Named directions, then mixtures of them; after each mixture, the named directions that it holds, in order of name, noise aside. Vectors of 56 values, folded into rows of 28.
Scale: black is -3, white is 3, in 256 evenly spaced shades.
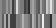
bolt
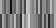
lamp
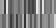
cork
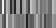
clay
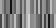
lamp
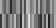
lamp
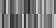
bolt, cork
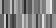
bolt, clay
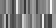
bolt, lamp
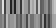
clay, lamp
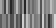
bolt, cork, lamp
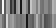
clay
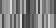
lamp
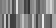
bolt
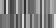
bolt, cork, lamp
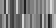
bolt, cork, lamp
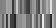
bolt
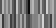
bolt, clay, lamp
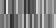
bolt, cork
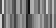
bolt, clay, lamp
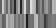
clay, cork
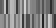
bolt, cork, lamp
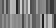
bolt, clay, lamp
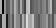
clay, lamp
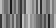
lamp
